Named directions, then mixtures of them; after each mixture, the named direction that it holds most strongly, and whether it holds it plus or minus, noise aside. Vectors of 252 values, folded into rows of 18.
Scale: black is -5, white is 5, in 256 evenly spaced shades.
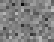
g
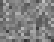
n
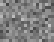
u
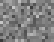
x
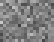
x, plus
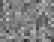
n, plus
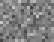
x, plus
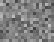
u, plus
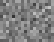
u, minus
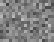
u, plus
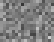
n, minus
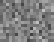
u, minus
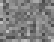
n, minus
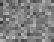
x, minus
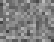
n, plus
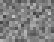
x, minus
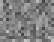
n, minus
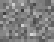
g, minus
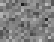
g, plus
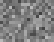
x, minus
